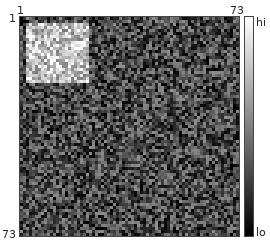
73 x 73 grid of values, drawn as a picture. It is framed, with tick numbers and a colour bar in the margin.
The ninth with the highest average is the top left. Neither half mirrors the other. In the top left lies a patch that is higher than the rest. Overall the values sit about 30% of the way up the scale.
